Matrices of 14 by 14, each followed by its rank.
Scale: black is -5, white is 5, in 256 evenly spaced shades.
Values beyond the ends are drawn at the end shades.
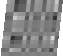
one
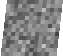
full rank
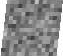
full rank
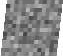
full rank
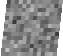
full rank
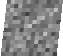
full rank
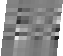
one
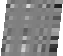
one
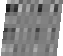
one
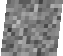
full rank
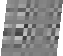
one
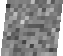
full rank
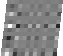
one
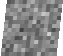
full rank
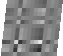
one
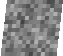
full rank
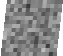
full rank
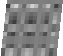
one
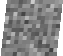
full rank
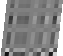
one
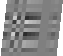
one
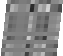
one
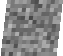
full rank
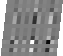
one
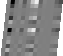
one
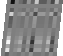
one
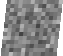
full rank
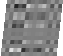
one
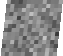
full rank
